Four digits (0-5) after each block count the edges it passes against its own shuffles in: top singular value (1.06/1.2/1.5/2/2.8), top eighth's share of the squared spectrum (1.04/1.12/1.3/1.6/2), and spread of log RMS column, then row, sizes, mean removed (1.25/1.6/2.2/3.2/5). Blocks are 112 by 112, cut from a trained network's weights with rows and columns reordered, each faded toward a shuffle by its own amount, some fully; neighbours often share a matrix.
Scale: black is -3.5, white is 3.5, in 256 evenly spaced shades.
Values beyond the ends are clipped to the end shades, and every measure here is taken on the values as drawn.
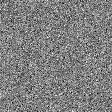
0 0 0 0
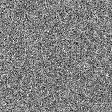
2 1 0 0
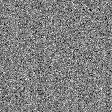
2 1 0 0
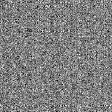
3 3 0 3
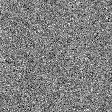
1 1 0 0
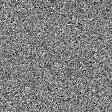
0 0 0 0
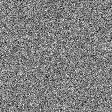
1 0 0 0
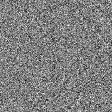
3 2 0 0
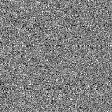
4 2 0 2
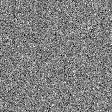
1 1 0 0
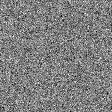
0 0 0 0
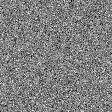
0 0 0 0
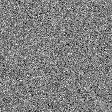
1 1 0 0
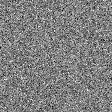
0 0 0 0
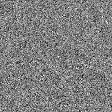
2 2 1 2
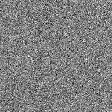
2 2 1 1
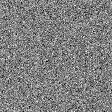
2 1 0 0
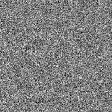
3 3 1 1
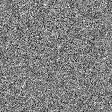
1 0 0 0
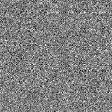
4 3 1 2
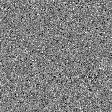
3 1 0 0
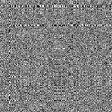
5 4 2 3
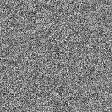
3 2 0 0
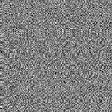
5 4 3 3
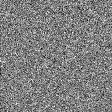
2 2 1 0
